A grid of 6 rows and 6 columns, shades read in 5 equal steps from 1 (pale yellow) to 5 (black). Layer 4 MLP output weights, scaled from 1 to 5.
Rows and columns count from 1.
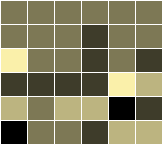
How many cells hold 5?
2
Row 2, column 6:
3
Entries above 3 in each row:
0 1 2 4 2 2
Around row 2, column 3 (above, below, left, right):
3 3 3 4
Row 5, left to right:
2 3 2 2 5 4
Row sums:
18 19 18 19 18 19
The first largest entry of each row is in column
1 4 4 1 5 1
